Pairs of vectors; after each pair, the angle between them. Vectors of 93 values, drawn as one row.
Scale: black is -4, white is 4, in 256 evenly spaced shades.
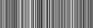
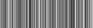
partly opposed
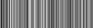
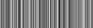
orthogonal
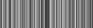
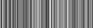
partly aligned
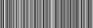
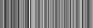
orthogonal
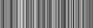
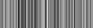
partly opposed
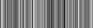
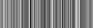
orthogonal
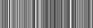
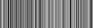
nearly opposite
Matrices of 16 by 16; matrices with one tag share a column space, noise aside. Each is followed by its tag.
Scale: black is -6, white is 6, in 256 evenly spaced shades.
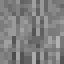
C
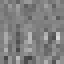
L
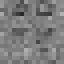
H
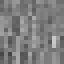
C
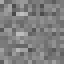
H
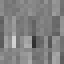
C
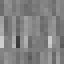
C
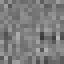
L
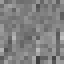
L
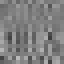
L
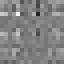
H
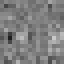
L
